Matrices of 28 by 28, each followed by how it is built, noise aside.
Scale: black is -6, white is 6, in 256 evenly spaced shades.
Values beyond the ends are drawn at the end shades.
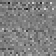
uneven rows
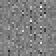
uneven columns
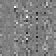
uneven columns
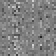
uneven columns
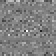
uneven rows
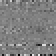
uneven rows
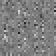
uneven columns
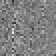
uneven columns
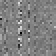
uneven columns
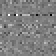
uneven rows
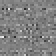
uneven rows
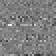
uneven rows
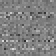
uneven rows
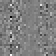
uneven columns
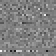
uneven rows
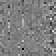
uneven columns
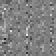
uneven columns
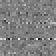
uneven rows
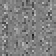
uneven columns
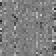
uneven columns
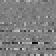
uneven rows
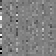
uneven columns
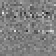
uneven rows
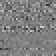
uneven rows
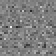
uneven rows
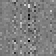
uneven columns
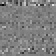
uneven rows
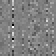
uneven columns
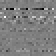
uneven rows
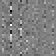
uneven columns
